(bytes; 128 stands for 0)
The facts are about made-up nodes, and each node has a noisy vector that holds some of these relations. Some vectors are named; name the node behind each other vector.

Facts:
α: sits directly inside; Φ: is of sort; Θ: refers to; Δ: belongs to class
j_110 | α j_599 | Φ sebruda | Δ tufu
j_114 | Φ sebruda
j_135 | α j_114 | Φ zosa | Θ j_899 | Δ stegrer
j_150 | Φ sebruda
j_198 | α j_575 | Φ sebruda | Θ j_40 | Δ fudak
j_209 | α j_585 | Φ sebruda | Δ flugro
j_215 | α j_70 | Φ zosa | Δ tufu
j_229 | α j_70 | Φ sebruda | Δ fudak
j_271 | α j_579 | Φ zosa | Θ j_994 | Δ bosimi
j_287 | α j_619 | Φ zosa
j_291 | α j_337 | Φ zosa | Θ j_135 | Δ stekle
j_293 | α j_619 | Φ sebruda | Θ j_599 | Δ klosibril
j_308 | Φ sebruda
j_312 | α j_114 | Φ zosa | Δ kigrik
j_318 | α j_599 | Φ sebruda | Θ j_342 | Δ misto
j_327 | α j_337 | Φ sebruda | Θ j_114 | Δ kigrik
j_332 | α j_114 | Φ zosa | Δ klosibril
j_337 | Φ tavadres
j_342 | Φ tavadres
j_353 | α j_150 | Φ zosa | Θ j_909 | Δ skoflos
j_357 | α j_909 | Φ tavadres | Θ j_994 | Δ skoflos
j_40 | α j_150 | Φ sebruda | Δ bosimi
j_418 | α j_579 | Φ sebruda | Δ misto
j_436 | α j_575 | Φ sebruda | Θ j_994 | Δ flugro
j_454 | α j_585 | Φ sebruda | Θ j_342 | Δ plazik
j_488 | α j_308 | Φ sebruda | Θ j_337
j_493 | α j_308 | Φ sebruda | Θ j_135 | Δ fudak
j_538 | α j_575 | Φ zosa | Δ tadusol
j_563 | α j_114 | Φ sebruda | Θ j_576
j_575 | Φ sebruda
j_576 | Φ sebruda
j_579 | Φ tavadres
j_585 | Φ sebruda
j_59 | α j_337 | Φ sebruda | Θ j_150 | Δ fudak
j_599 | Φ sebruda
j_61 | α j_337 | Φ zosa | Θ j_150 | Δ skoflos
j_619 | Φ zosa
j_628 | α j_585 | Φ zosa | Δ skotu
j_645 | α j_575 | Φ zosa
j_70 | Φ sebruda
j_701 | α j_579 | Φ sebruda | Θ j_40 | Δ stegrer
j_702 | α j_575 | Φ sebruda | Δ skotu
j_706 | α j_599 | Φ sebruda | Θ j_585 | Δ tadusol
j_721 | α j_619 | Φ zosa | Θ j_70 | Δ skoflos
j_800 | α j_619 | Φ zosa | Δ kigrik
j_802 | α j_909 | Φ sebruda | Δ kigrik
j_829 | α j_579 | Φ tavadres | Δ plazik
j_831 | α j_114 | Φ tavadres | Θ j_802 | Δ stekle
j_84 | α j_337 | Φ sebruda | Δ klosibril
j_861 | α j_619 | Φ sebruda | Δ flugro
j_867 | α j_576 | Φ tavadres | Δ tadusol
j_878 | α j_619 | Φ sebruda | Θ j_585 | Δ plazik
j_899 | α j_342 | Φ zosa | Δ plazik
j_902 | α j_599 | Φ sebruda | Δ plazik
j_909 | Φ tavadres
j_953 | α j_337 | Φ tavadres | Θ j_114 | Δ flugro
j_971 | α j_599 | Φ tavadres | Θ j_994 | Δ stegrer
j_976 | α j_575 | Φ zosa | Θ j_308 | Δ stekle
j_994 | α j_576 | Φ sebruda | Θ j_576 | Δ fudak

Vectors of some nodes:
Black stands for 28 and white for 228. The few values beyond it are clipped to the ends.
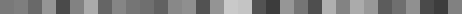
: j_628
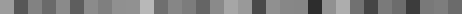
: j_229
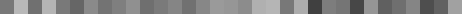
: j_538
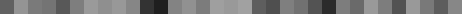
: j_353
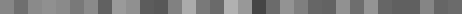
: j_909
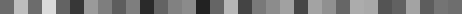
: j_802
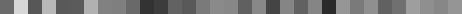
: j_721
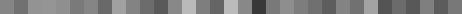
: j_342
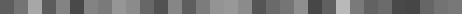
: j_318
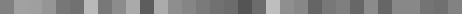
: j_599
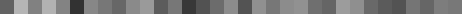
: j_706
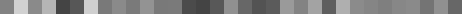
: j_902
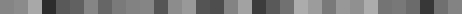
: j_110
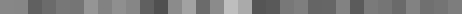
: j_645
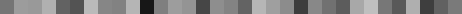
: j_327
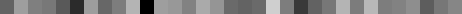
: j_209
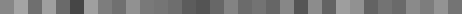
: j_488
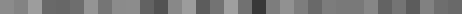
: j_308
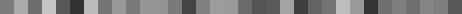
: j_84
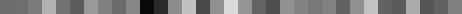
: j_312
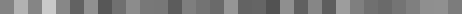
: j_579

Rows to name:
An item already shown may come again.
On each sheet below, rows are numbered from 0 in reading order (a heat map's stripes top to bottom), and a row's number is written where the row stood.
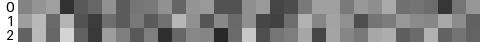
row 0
j_110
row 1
j_576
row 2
j_802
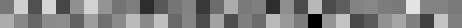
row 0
j_976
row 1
j_493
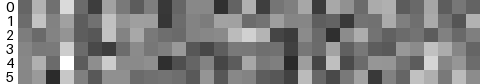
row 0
j_802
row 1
j_61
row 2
j_332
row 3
j_971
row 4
j_831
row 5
j_135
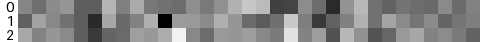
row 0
j_332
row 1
j_209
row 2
j_994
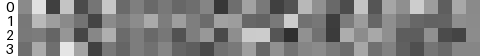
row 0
j_899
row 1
j_418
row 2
j_628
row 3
j_867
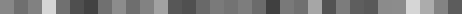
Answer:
j_971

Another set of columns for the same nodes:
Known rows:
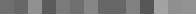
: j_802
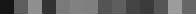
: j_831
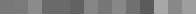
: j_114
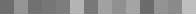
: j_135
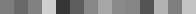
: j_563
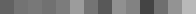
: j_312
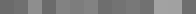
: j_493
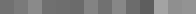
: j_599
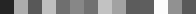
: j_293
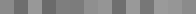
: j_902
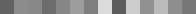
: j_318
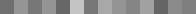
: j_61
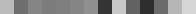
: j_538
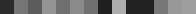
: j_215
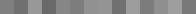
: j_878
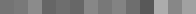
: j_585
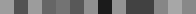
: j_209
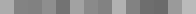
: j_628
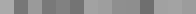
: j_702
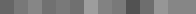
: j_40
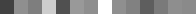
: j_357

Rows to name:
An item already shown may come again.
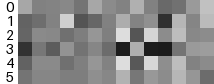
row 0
j_628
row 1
j_994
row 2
j_418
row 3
j_215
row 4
j_418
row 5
j_701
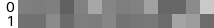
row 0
j_899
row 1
j_493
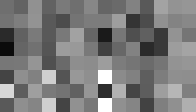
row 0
j_802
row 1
j_337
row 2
j_291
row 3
j_976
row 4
j_829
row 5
j_357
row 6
j_706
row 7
j_971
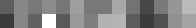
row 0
j_619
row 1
j_271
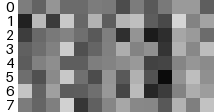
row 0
j_327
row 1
j_332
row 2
j_110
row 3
j_994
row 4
j_579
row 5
j_436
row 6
j_867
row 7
j_563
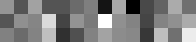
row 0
j_953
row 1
j_971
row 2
j_576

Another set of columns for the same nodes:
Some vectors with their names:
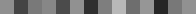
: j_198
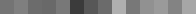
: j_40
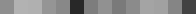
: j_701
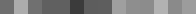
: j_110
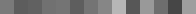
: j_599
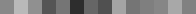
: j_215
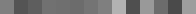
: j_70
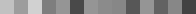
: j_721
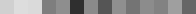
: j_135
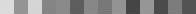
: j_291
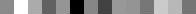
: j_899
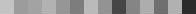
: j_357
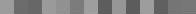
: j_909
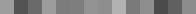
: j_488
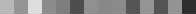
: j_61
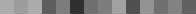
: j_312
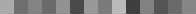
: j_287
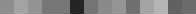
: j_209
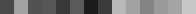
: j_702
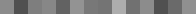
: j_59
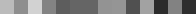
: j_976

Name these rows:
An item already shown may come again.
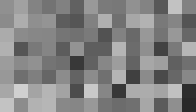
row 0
j_271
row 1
j_436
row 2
j_867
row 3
j_493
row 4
j_802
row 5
j_619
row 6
j_971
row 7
j_831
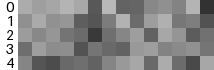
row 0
j_953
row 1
j_436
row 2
j_802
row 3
j_318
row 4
j_576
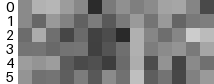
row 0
j_701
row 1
j_706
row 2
j_628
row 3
j_40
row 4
j_538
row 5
j_332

